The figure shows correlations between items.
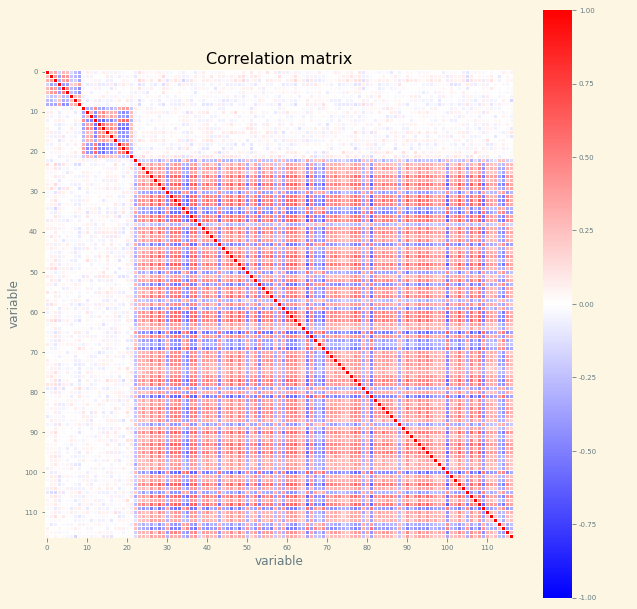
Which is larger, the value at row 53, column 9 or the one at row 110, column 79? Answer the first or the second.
the first
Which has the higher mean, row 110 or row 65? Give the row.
110
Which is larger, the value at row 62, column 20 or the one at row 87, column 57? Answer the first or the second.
the first
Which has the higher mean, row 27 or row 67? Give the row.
27
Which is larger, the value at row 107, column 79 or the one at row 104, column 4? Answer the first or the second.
the second
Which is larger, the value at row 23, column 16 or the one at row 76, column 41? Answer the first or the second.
the second
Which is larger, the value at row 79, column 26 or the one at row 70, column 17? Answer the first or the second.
the second
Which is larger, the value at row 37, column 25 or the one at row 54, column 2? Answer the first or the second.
the first
